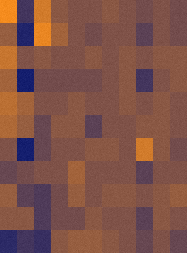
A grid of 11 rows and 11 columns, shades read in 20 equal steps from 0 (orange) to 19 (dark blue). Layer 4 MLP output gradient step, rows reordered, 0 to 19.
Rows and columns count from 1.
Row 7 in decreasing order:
19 12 11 10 10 10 10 9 9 9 3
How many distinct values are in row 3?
3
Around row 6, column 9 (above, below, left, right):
10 3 10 9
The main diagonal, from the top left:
0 18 9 11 9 13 9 10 10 9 12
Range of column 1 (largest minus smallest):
17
